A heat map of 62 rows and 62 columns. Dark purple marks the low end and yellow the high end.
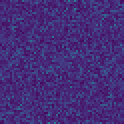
No regular stripes run through it. Overall the values sit about 10% of the way up the scale. No overall slope runs across the table. The texture is fine-grained noise. There is no seam. It looks the same turned upside down. No row or column stands out.
